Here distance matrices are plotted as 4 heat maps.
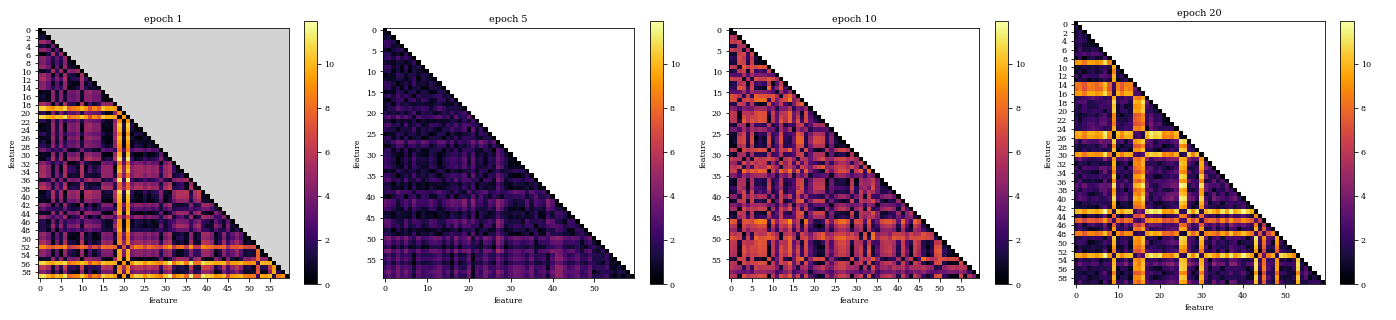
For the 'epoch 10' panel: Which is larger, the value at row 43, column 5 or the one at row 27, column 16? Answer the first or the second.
the second
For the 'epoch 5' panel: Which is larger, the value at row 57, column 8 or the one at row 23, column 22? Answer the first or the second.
the first
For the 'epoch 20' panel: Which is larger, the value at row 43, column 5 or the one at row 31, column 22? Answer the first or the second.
the first
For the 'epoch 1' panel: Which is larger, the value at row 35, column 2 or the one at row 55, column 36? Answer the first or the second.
the first
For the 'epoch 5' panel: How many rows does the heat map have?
60
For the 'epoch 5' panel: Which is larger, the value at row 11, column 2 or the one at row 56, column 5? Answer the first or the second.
the second
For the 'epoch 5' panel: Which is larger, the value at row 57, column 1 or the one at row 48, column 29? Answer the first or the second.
the first
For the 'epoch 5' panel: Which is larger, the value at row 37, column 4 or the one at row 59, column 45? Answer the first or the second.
the second
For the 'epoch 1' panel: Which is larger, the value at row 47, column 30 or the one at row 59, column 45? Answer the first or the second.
the second
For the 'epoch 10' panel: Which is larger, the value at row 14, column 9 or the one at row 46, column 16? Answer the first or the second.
the first
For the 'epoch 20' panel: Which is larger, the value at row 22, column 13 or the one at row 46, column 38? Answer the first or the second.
the second
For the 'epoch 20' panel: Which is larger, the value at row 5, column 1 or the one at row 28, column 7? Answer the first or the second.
the second
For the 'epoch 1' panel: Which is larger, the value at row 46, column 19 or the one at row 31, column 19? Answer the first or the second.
the second
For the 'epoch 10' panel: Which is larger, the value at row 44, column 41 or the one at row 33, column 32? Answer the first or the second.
the second
